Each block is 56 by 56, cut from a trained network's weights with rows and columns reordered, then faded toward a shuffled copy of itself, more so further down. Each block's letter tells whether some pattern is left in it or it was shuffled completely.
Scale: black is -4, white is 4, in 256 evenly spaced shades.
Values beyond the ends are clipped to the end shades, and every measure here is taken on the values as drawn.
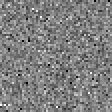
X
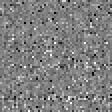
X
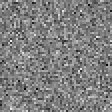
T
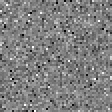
T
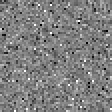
T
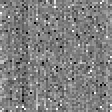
X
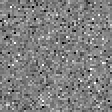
T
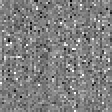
X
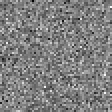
T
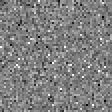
T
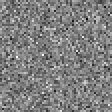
T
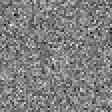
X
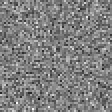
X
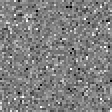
T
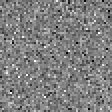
T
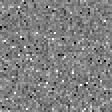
T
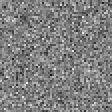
X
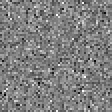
X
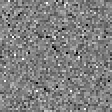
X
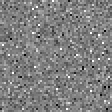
T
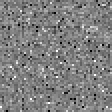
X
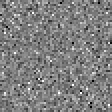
T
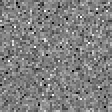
T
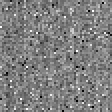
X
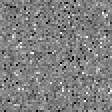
T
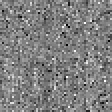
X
